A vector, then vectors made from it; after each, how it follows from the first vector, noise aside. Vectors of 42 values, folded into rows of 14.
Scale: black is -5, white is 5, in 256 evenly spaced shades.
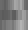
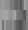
negated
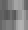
copied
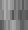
reversed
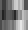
scaled up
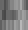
copied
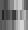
scaled up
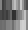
scaled up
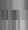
copied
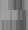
negated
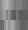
reversed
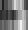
scaled up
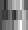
scaled up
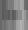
copied
